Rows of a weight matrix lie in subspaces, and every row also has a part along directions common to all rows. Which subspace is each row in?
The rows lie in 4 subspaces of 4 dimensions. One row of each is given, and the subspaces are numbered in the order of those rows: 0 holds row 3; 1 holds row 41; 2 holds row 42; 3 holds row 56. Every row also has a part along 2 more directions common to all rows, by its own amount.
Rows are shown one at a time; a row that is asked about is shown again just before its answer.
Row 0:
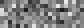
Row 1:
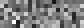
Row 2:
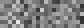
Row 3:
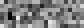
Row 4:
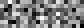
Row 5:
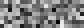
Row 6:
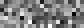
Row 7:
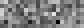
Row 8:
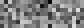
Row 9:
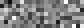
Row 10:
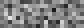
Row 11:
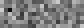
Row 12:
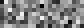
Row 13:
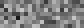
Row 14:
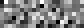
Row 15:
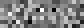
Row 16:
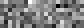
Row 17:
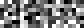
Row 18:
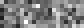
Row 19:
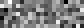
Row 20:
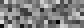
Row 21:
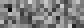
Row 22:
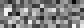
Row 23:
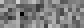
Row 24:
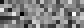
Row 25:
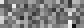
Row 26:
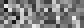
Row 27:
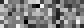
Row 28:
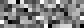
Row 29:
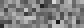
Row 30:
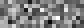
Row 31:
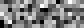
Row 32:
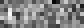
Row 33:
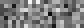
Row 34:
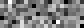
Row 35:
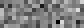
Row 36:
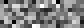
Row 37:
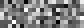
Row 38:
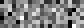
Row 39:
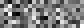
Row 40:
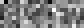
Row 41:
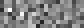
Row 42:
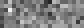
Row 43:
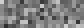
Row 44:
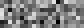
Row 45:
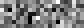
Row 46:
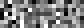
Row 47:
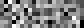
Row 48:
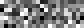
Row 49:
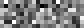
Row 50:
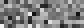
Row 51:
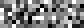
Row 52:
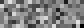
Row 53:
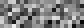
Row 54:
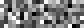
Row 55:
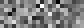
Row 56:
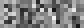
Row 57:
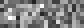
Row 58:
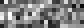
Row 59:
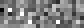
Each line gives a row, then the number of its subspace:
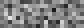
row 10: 0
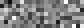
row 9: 2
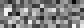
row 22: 2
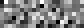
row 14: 1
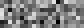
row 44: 3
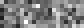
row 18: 2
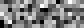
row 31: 3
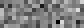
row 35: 2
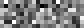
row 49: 3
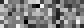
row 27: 2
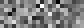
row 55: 2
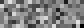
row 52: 2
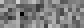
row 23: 0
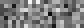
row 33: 3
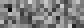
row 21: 3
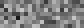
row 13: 3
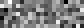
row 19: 2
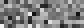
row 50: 0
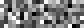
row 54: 1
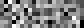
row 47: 3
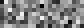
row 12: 1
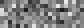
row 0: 3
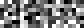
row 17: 1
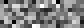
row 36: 3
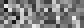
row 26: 3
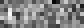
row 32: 0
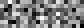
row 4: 2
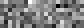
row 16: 3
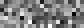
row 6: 1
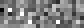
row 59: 1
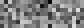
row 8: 2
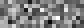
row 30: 3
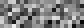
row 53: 3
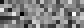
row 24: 1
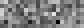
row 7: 1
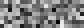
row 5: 0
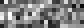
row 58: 0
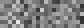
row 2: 0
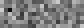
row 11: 1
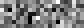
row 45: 1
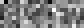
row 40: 2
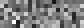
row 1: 3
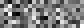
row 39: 2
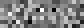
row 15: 0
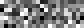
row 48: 1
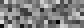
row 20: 0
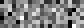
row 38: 1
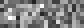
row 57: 0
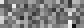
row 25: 1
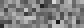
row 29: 2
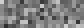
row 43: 1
